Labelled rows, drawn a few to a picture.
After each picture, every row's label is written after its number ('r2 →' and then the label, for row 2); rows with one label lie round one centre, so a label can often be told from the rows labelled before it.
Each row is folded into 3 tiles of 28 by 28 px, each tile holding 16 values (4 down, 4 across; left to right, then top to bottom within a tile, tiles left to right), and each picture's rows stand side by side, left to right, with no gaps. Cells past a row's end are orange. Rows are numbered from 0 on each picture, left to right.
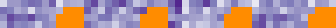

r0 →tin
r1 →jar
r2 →jar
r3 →tin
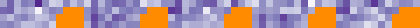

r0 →jar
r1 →tin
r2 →jar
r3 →tin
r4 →jar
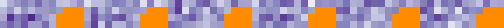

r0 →tin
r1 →tin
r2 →jar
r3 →tin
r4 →jar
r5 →jar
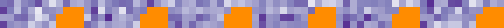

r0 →jar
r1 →jar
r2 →tin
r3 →tin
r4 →tin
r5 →jar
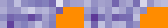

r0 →tin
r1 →tin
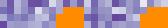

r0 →jar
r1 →tin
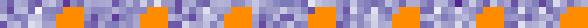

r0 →jar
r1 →tin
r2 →jar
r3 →tin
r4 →jar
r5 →jar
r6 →jar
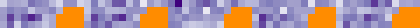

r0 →tin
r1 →tin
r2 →jar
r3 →tin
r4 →tin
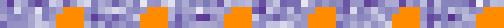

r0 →jar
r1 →tin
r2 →tin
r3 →jar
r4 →jar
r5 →tin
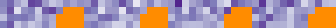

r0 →jar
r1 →jar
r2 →jar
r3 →jar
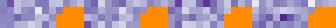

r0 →jar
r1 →jar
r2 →jar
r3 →tin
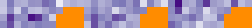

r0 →tin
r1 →tin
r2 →jar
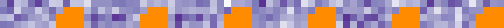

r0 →jar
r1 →tin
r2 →tin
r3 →jar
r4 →tin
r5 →jar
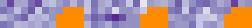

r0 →jar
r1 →tin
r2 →jar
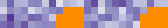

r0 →tin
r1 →jar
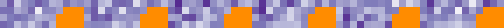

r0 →jar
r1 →jar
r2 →jar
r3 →jar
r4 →tin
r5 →jar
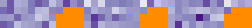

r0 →jar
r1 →tin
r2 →tin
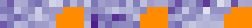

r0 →jar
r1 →tin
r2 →jar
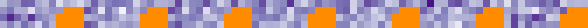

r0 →tin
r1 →jar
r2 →jar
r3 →jar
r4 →jar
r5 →jar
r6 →tin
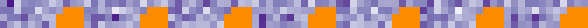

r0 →jar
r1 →tin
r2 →jar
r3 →tin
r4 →jar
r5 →jar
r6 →tin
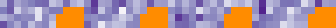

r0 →jar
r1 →jar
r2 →tin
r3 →jar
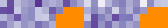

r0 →jar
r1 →tin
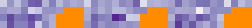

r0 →tin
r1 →tin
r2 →tin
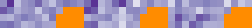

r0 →jar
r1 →jar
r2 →tin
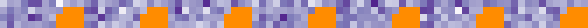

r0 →tin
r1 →jar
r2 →jar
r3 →tin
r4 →jar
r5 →jar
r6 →jar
